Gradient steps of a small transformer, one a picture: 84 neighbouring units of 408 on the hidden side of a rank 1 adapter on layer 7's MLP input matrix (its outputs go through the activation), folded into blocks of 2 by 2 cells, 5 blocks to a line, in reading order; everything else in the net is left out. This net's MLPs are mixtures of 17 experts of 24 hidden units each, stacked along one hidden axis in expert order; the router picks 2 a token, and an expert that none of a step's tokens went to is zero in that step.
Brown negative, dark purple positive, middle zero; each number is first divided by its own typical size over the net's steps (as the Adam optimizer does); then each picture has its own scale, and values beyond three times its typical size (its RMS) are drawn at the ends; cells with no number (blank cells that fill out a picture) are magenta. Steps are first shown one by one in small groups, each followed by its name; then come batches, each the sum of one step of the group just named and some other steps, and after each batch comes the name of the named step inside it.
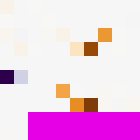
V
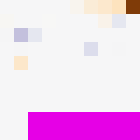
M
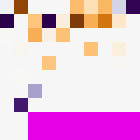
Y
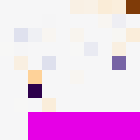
M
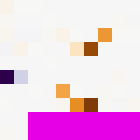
V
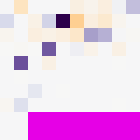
Y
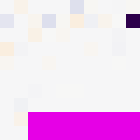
Y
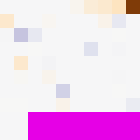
M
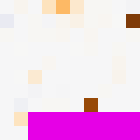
Y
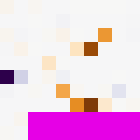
V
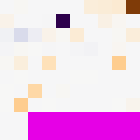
M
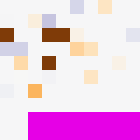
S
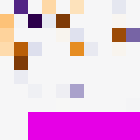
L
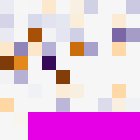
L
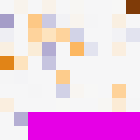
L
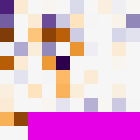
S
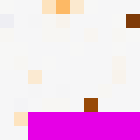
L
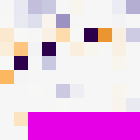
L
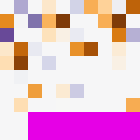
L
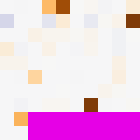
L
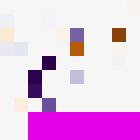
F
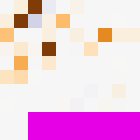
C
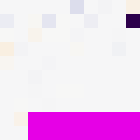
F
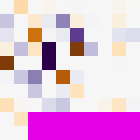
F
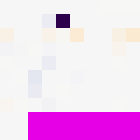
F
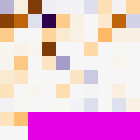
C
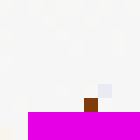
F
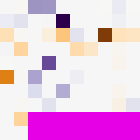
F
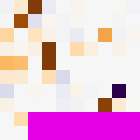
C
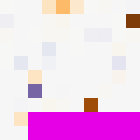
F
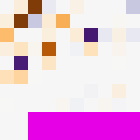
C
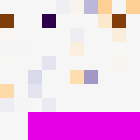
F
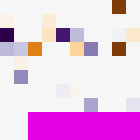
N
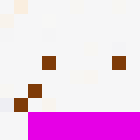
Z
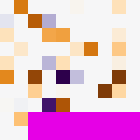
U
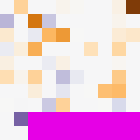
U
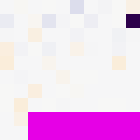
Z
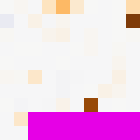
U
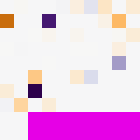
Z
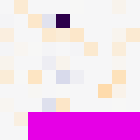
U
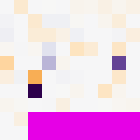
U
